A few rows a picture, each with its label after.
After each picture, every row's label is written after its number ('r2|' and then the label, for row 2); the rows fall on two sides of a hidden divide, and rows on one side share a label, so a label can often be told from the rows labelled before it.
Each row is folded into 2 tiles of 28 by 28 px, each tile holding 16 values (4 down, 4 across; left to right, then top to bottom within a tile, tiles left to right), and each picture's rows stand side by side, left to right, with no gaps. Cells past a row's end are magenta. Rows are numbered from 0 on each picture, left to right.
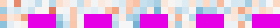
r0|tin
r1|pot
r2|pot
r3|pot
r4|pot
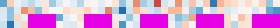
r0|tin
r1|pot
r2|tin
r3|pot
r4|pot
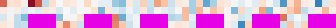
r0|pot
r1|pot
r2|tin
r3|pot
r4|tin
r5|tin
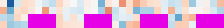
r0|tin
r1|pot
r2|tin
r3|pot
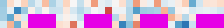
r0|tin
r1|pot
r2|tin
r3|tin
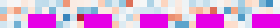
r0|tin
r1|tin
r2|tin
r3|tin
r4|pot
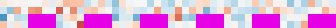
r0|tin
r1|tin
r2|tin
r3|pot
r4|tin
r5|tin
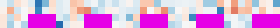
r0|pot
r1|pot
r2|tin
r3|pot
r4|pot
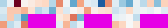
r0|tin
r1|pot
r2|pot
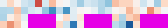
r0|pot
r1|tin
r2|tin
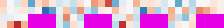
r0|pot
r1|pot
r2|pot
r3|tin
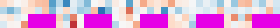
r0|tin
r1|pot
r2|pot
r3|pot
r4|tin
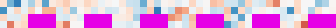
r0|pot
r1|pot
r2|pot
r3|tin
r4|tin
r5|tin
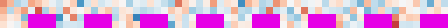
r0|pot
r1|pot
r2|pot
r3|tin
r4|pot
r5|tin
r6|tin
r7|tin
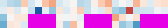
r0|pot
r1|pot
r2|tin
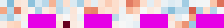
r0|pot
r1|pot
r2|tin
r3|pot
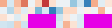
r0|tin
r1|pot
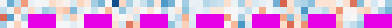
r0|pot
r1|pot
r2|tin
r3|pot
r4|tin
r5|pot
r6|tin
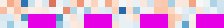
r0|pot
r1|pot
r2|tin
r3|tin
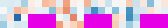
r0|tin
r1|pot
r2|tin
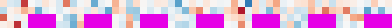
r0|pot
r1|tin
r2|pot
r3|tin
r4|pot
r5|tin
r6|pot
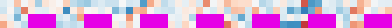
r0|tin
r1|tin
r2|pot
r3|pot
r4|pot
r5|tin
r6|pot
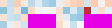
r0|tin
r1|tin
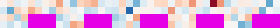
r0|tin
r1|pot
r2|pot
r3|tin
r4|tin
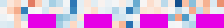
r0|pot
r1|pot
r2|tin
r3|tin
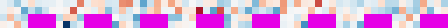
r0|pot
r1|tin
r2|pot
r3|pot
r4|pot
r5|pot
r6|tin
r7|pot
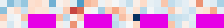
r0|tin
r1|pot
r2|pot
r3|tin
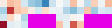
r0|pot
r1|pot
